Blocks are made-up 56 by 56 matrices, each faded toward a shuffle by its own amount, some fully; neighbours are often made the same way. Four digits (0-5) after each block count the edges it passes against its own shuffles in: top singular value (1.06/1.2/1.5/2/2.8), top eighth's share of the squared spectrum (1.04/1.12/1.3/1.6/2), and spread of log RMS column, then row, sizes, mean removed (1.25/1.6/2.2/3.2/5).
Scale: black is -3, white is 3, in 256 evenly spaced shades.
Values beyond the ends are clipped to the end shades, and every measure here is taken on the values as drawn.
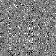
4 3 2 1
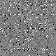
2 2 2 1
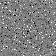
0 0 0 0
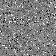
1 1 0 1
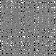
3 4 3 3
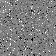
1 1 1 0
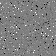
0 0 0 0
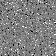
0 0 0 0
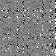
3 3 3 2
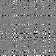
3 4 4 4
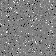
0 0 1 0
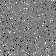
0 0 0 0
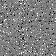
0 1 0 0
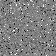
0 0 0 0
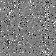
2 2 2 1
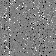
2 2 2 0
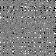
2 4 3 3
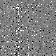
2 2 2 2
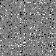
2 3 2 2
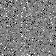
1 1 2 0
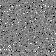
0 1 0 0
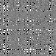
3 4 3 3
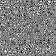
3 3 0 2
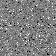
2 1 0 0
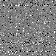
3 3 1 2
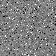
0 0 0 0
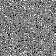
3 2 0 1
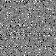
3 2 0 2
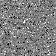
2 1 0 0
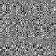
4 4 2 2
